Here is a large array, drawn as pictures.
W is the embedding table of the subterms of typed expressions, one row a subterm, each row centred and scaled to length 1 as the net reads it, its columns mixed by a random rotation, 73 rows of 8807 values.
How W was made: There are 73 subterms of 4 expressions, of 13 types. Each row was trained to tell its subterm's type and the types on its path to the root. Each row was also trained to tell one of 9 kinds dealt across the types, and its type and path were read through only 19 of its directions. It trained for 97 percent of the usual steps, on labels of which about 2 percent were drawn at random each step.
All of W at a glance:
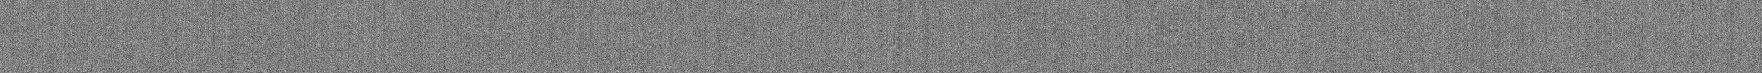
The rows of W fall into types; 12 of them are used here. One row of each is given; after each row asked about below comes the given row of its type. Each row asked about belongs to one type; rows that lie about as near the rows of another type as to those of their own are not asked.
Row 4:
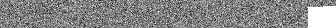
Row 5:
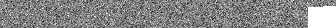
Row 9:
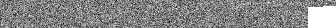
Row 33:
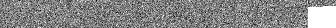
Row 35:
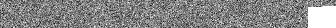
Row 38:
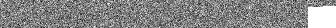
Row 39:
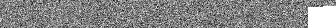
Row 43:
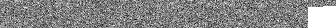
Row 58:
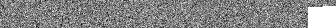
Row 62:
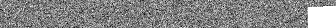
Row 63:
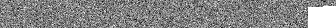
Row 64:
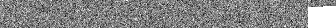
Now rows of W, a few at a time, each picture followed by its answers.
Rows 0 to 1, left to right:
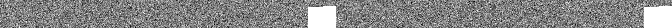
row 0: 64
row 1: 39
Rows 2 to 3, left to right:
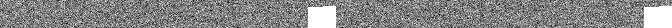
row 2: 38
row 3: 39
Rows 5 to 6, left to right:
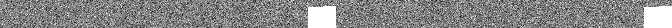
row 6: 43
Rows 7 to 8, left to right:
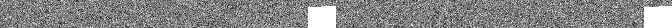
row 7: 38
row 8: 38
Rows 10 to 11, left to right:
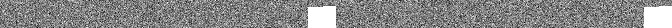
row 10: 43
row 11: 43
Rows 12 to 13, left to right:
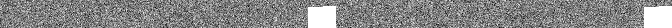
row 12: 33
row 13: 33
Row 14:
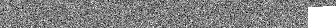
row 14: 63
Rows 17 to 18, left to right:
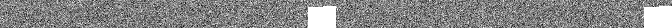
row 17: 39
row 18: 5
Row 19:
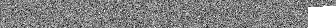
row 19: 5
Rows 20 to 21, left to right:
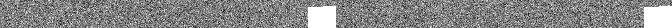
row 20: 64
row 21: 9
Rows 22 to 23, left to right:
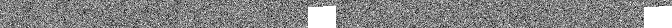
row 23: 62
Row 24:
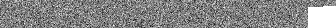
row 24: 4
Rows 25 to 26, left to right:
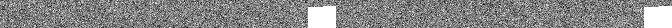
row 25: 58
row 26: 63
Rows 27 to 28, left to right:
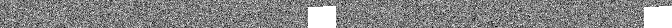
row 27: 58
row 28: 35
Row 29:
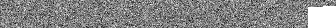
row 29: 33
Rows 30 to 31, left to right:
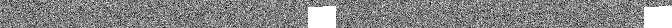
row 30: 62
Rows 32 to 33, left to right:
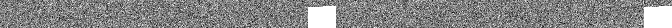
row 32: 9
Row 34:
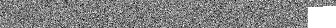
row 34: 4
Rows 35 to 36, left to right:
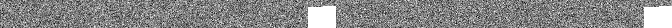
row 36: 43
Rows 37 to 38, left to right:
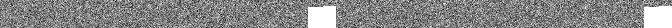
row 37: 9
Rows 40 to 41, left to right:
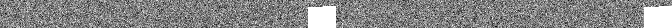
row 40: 33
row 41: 35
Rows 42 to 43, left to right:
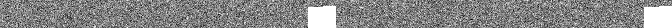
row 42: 64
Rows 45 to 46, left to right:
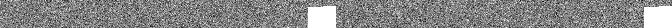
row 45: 4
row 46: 58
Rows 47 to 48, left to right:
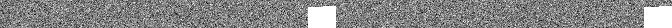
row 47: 62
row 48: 9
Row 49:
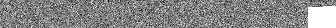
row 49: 63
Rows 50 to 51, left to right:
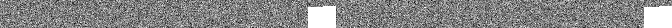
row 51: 43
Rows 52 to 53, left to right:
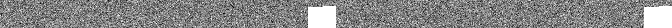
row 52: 63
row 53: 39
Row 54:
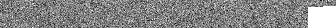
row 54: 62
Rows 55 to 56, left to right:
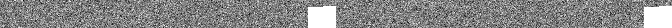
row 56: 39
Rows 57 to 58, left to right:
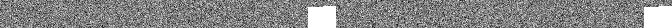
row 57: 4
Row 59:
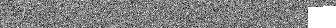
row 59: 33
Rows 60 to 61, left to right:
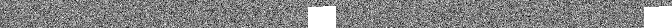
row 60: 5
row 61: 38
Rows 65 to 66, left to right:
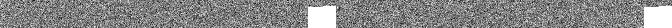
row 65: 38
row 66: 58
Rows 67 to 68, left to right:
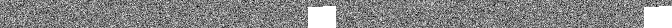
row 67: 63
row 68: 35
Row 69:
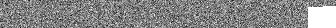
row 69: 35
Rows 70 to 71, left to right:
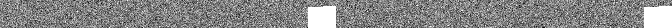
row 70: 64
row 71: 5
